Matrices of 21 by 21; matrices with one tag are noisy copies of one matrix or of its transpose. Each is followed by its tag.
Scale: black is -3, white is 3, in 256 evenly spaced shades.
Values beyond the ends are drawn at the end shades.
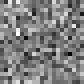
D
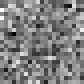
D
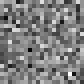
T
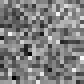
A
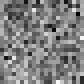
A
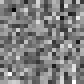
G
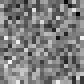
A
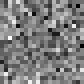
D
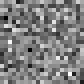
T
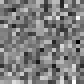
G
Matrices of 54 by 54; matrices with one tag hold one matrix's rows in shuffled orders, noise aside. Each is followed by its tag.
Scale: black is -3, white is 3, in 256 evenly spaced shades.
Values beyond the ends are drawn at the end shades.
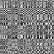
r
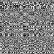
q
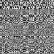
q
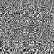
q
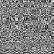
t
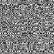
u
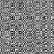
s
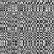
r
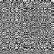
t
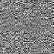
t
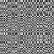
r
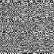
u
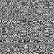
u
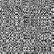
t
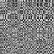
r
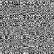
q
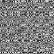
u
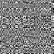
t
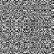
t
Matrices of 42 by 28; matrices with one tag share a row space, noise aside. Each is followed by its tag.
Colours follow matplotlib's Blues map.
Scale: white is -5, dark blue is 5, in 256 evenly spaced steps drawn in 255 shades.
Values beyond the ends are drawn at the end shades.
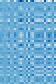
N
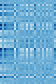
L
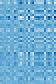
N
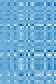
N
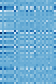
L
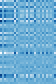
L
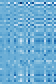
N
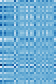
L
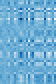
N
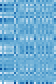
L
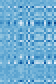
N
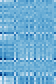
L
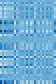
L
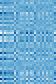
L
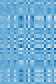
N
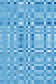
N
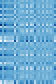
L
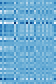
L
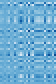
N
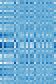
L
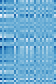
L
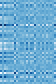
L
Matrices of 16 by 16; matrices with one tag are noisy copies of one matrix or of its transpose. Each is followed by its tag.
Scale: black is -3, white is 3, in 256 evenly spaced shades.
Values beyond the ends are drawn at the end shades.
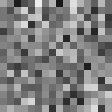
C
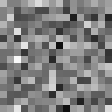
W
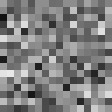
C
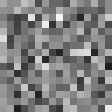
W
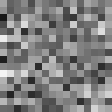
C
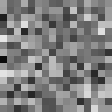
C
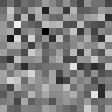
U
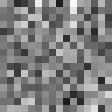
C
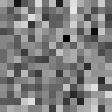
C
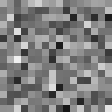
W
